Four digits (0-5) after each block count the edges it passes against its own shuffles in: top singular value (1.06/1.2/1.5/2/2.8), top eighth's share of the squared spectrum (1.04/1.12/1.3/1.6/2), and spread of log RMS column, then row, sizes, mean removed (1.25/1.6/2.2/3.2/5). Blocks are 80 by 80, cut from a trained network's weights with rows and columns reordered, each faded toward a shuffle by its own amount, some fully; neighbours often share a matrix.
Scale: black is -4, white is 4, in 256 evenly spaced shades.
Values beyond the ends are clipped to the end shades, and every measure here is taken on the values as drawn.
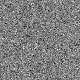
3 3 0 1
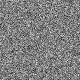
0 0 0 0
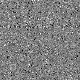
1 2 0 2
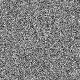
1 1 0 0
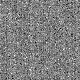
2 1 0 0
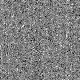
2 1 0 0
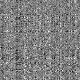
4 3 1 3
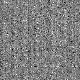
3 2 0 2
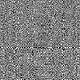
4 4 2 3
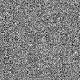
3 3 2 1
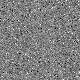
0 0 0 0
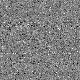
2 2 0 1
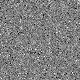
1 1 0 1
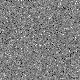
0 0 0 0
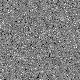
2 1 0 0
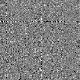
3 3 2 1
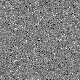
0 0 0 0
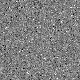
1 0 0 0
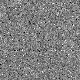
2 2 0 1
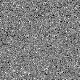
2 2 0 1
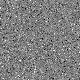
0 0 0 0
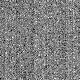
3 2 0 1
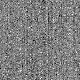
3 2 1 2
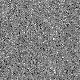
1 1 0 0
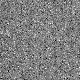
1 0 0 0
